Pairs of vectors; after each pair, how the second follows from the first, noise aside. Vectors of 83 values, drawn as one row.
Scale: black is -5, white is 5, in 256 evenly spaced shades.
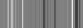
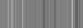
shrunk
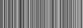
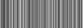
sign-scrambled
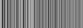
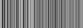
copied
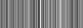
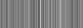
shrunk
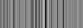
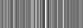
negated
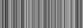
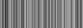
copied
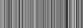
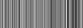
sign-scrambled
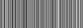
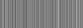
shrunk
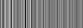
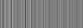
shrunk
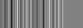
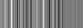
negated
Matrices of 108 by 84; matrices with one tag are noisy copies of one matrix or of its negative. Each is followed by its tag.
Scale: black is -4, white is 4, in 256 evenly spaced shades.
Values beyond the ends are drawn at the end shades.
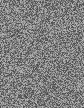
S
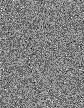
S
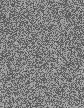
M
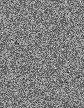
M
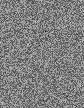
S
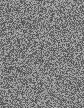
S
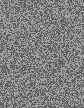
M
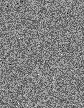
S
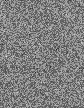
M
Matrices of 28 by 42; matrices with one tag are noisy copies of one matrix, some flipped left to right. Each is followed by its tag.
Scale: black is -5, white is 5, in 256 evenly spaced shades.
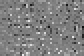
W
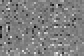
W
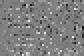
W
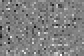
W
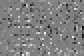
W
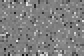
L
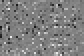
W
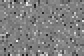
L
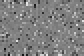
L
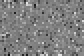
L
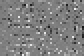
W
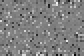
L
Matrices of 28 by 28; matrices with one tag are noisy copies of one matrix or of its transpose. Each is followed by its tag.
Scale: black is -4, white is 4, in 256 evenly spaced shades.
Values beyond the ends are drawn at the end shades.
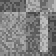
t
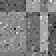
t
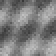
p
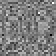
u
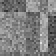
t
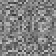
u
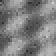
p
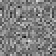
u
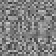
u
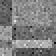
t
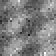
p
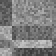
t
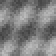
p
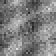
p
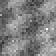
p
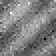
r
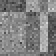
t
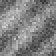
r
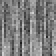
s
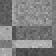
t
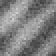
r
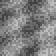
p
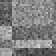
t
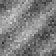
r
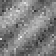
r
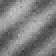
r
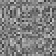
u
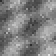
p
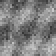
p
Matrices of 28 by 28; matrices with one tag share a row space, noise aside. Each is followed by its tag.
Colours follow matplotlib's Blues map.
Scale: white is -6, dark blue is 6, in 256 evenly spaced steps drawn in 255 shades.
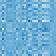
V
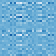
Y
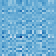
Y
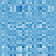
Y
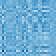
V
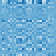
Y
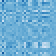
V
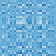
Y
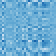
V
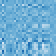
V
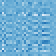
V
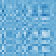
V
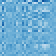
V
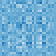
Y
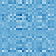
Y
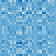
Y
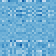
Y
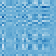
V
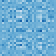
Y
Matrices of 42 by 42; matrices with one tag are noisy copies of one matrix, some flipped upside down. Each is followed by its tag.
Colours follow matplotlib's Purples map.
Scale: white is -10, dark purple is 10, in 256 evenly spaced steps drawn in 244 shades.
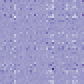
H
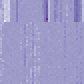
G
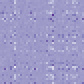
H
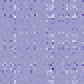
H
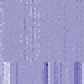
G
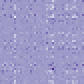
H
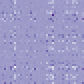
H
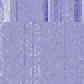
G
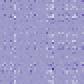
H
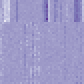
G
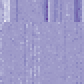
G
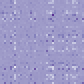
H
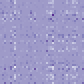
H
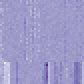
G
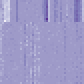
G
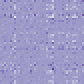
H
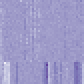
G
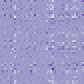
H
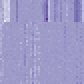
G
